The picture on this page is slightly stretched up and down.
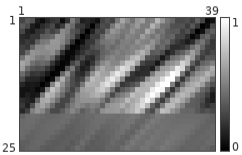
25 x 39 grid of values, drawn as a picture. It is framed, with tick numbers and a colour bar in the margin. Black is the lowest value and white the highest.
Grain: diagonal, up to the right. Seam: horizontal, 70% of the way down, the bottom part calmer. Mirror symmetry: none.
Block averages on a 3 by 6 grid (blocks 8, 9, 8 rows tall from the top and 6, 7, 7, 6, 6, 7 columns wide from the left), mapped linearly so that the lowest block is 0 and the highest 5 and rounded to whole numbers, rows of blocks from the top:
1 0 1 4 2 0 / 0 1 4 4 5 3 / 2 2 2 3 3 2
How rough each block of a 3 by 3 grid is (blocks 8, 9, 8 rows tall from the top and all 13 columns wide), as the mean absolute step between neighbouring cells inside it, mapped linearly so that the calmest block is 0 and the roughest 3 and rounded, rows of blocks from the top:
212
223
000
